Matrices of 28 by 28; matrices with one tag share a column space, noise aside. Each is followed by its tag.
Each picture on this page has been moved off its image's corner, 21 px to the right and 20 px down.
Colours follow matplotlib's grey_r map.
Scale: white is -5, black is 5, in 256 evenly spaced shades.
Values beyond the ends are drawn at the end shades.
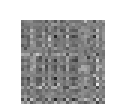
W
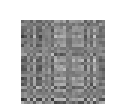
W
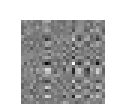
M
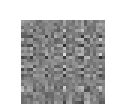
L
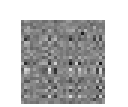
M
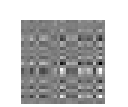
M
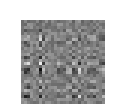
M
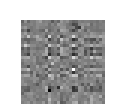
L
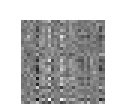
W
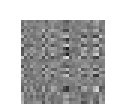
L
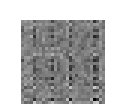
W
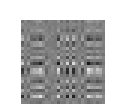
M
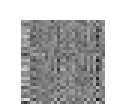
W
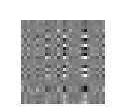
L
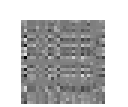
L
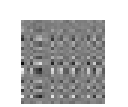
M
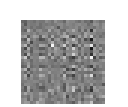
L
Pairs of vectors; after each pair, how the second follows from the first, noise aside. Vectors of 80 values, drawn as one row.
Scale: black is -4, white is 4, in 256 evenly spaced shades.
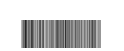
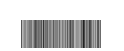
wrapped around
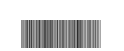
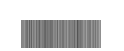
shrunk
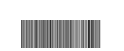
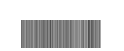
shrunk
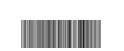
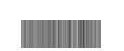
shrunk
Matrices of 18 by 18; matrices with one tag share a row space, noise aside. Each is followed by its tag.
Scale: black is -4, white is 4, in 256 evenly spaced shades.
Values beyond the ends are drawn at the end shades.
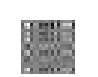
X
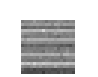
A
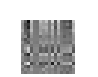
X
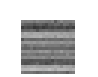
A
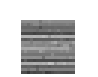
A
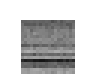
A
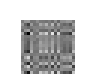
X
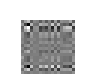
X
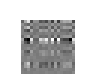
X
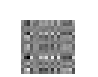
X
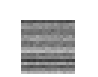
A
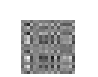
X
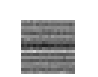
A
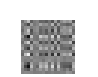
X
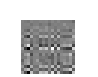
X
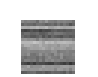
A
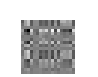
X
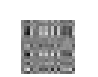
X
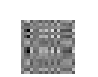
X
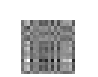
X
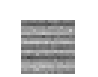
A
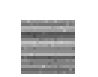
A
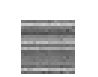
A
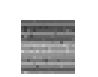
A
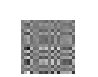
X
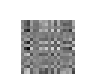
X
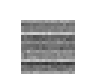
A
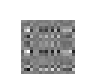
X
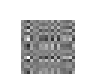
X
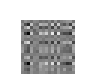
X
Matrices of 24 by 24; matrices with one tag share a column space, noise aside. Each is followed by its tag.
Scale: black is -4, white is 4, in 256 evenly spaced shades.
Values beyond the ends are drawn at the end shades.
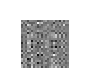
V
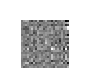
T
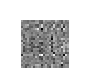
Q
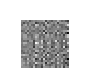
V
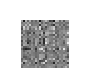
T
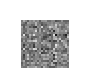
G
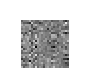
V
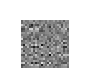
Q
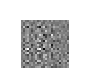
G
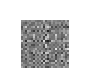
G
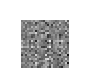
V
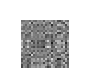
V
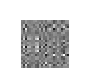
Q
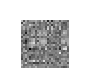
T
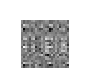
Q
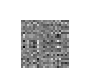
V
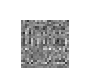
T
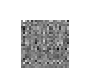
T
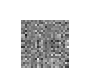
V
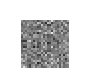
V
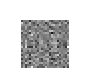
V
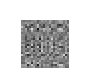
Q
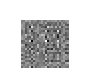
G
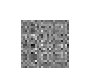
G
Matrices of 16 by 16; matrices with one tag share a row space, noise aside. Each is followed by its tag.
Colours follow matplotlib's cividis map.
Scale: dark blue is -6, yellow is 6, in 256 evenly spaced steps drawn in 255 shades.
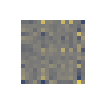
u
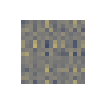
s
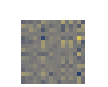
u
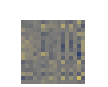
u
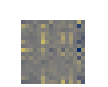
u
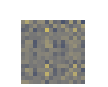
s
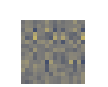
s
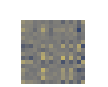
u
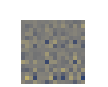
s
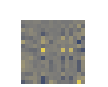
u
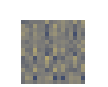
s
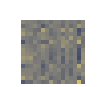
u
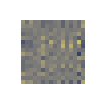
u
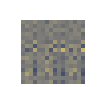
s
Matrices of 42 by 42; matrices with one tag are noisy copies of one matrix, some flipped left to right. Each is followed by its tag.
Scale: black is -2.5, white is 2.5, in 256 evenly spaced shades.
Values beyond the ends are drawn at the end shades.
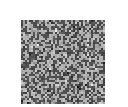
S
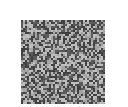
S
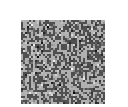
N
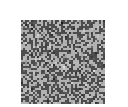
S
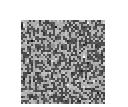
N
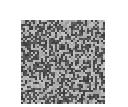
N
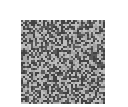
S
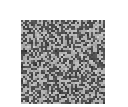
S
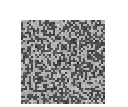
N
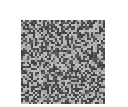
S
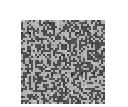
N
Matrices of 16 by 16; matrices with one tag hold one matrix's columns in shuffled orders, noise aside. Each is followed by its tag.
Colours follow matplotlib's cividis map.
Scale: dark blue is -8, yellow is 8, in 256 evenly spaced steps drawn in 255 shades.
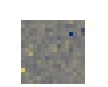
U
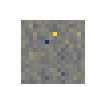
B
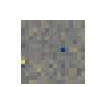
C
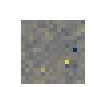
C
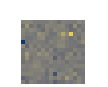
B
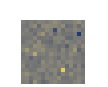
U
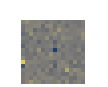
C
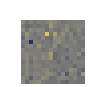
B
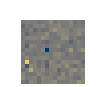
C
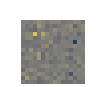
B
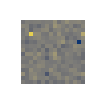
B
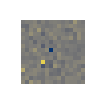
C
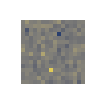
U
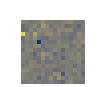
B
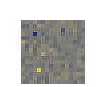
U
